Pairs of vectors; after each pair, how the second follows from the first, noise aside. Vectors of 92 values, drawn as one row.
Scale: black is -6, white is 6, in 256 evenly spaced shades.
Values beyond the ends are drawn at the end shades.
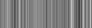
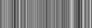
copied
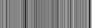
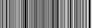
scaled up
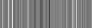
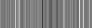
reversed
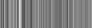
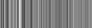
copied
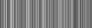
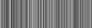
sign-scrambled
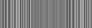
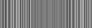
copied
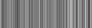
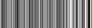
scaled up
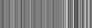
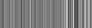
copied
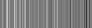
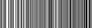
scaled up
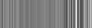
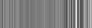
copied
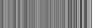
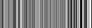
scaled up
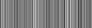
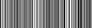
scaled up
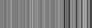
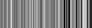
scaled up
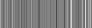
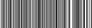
scaled up
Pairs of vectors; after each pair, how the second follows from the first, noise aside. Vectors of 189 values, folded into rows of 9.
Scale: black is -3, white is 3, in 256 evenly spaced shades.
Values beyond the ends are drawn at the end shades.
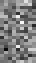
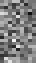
reversed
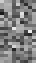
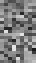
reversed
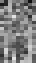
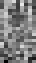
reversed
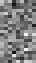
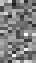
copied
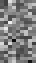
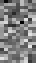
reversed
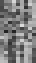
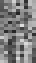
copied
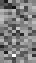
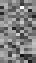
reversed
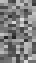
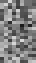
reversed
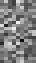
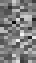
reversed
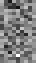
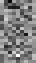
copied
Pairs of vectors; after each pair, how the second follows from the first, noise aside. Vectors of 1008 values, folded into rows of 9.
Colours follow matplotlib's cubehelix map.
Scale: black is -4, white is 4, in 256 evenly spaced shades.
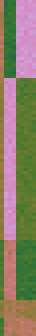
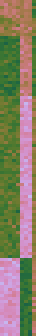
reversed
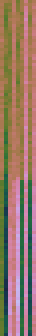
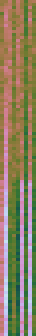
negated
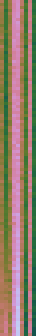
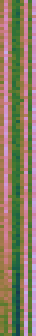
negated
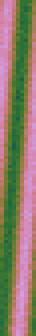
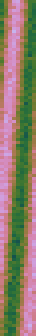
reversed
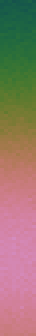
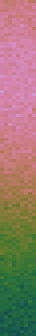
reversed
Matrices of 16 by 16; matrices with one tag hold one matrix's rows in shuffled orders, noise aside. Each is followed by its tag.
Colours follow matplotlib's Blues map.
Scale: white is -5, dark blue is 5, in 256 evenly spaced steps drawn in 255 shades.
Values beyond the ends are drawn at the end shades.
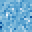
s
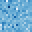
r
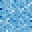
s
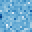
s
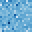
r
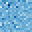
r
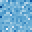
s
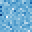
s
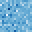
r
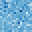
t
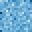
s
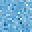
t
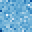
s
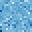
s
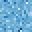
t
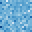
s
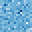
t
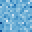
s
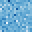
r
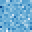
s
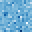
t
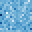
s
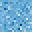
t
